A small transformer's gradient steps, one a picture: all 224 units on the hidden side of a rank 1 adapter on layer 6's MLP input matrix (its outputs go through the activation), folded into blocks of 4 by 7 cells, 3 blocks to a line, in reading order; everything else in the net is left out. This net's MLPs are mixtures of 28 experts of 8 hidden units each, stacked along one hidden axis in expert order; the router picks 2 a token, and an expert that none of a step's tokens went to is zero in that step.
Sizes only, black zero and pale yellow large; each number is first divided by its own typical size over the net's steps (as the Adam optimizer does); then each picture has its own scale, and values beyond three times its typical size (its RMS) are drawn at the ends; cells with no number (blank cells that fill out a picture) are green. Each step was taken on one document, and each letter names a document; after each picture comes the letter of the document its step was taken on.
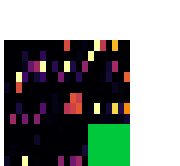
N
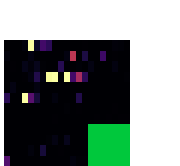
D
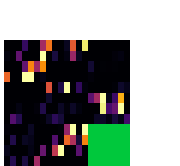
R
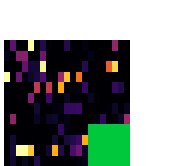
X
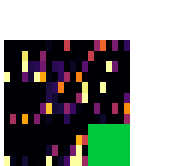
N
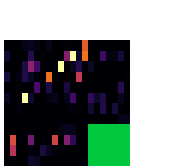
D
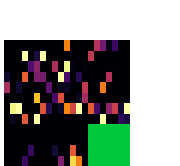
N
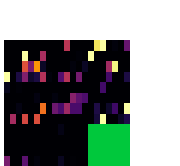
N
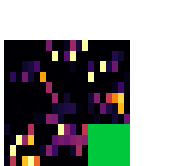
R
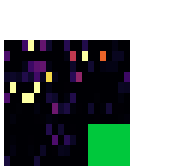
D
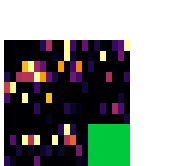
D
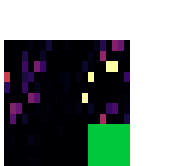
X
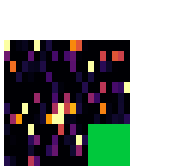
R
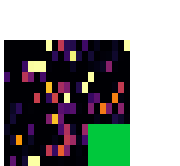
R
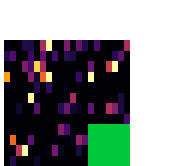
D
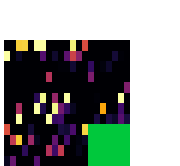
R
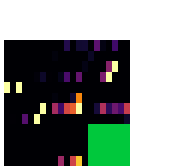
N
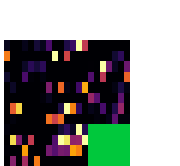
R
